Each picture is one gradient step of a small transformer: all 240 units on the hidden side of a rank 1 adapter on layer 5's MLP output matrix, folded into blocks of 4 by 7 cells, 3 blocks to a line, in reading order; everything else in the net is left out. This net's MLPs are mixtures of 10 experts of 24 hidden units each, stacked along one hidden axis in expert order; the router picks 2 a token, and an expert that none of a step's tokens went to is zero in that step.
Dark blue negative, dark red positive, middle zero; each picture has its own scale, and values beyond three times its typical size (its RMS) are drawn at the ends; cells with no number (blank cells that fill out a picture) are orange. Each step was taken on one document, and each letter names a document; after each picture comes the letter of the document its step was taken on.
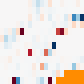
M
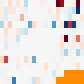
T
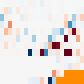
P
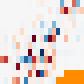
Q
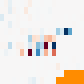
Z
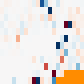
T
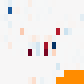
Z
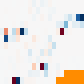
M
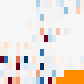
Q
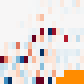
Q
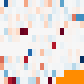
M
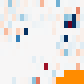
T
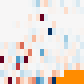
Q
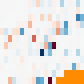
M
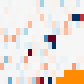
M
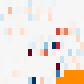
Z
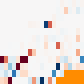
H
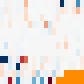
Q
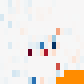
Z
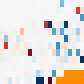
P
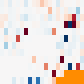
T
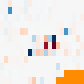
Z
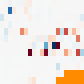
Z
